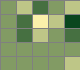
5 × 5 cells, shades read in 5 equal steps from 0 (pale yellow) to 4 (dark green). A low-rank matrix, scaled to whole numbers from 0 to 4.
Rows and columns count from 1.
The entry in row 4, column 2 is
2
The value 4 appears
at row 2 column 5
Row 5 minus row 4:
0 0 0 0 -1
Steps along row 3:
up down up up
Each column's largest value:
2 3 3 2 4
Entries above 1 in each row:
3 3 4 5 4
